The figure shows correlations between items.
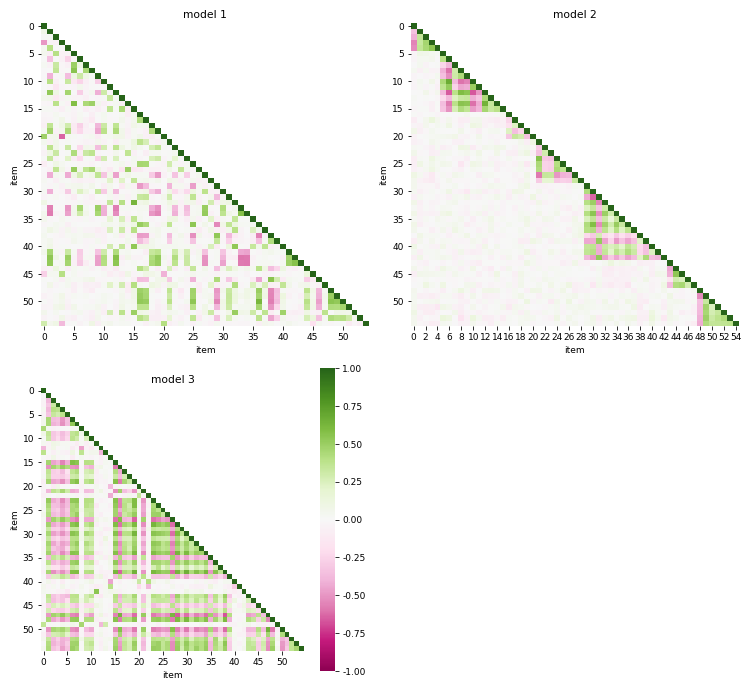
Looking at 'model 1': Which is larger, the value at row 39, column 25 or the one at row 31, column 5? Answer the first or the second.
the second
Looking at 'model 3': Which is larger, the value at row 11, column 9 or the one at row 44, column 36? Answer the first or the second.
the second
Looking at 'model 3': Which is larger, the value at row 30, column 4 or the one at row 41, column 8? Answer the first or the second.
the second
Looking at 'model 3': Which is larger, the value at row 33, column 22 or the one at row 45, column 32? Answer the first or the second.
the first
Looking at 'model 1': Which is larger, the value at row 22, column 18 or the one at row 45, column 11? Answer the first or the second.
the first
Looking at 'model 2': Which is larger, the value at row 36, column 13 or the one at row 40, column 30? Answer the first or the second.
the second
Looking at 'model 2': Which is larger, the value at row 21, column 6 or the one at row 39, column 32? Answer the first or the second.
the first
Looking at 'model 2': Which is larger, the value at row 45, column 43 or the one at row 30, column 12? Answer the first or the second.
the second
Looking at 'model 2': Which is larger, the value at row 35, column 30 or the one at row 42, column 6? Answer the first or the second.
the first
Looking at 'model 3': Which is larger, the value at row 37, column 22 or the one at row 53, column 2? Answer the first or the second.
the first
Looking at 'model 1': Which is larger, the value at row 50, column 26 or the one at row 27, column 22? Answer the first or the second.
the first
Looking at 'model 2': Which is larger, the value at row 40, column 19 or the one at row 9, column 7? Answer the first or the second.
the second
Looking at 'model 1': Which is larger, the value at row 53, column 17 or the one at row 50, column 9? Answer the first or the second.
the first
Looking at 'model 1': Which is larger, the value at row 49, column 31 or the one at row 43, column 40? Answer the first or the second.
the first
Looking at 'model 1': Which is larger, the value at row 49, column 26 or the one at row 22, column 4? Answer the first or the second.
the second
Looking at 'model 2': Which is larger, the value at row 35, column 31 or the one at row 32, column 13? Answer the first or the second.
the second
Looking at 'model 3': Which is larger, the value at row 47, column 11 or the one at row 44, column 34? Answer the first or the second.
the second
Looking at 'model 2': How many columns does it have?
55
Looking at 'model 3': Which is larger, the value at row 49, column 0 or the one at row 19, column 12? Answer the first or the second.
the first
